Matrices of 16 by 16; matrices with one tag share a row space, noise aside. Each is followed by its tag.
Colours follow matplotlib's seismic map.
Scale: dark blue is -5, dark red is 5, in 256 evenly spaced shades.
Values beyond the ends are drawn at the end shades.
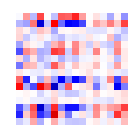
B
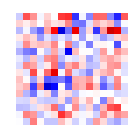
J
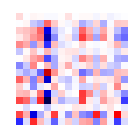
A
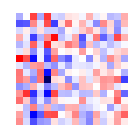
A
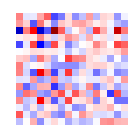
B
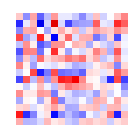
B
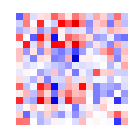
B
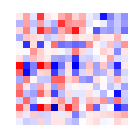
B
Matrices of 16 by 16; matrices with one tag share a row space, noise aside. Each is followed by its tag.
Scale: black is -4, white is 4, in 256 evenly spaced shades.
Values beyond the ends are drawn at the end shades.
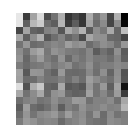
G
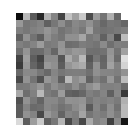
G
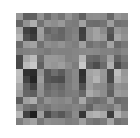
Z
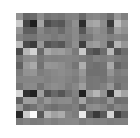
Z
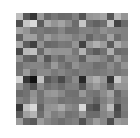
Z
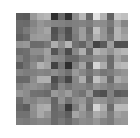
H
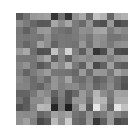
H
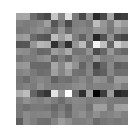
H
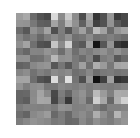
H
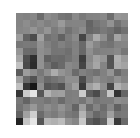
Z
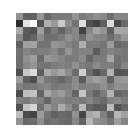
Z
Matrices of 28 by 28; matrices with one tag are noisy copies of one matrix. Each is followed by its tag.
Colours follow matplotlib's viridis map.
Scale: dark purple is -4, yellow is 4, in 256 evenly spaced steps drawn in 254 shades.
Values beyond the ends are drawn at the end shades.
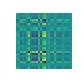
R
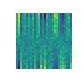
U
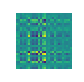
R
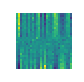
U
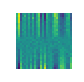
U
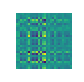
R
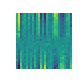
U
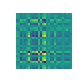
R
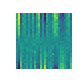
U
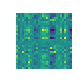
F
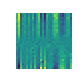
U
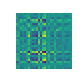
R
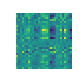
F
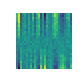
U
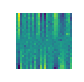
U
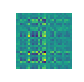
R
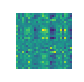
F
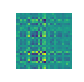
R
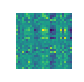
F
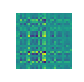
R
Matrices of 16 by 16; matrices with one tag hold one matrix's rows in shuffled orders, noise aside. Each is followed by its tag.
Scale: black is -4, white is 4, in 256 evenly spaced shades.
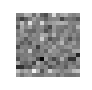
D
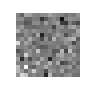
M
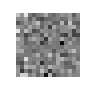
M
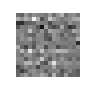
D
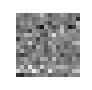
D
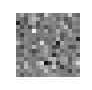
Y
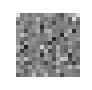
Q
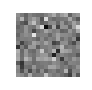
Y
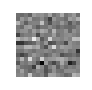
D
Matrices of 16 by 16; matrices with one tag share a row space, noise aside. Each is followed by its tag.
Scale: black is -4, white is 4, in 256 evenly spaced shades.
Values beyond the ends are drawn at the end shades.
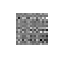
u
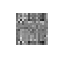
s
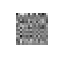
s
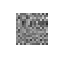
u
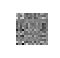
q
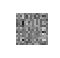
q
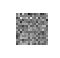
s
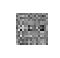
s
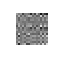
u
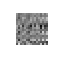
u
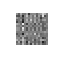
q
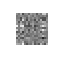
q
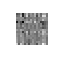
q
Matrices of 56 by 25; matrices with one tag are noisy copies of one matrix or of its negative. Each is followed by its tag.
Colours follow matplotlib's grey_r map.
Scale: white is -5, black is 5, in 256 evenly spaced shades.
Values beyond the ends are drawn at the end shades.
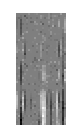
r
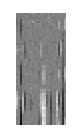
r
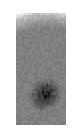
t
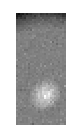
t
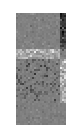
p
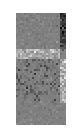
p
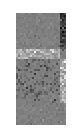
p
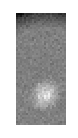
t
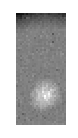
t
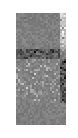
p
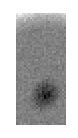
t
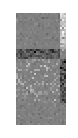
p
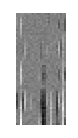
r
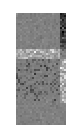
p
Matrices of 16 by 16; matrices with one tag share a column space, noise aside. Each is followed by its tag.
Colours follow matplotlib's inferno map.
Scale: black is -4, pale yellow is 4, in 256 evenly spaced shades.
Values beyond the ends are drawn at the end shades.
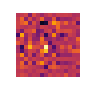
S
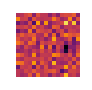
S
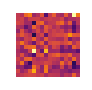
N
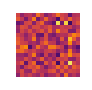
S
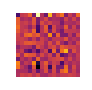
N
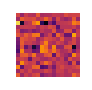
S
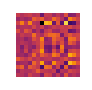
S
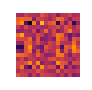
S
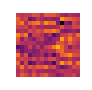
S
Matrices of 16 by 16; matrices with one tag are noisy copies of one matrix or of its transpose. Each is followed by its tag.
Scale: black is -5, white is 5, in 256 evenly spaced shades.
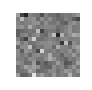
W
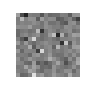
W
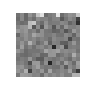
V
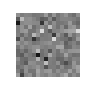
W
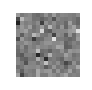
W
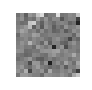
V
